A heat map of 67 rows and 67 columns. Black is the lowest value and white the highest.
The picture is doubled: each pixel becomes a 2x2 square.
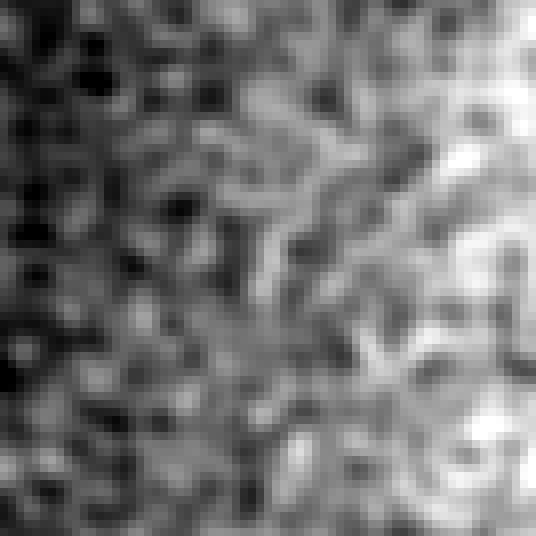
The texture is blotchy. No lone cell stands out from its neighbours. There is an overall slope up to the right. There are no regular stripes.
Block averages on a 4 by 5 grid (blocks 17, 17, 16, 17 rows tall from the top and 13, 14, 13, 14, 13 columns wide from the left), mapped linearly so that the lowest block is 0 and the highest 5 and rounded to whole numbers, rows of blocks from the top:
0 1 2 3 5 | 0 1 3 3 5 | 1 2 2 3 4 | 1 2 2 3 5
